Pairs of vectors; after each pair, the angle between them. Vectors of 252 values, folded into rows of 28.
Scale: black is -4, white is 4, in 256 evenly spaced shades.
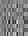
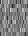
partly opposed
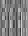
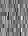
partly aligned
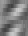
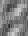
nearly parallel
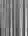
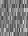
orthogonal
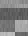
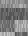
nearly parallel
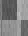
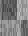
nearly parallel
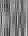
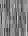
nearly parallel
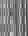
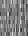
partly aligned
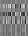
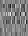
nearly opposite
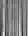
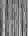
nearly parallel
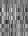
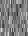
orthogonal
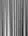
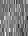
partly aligned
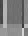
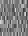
orthogonal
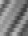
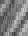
nearly opposite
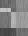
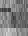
nearly opposite
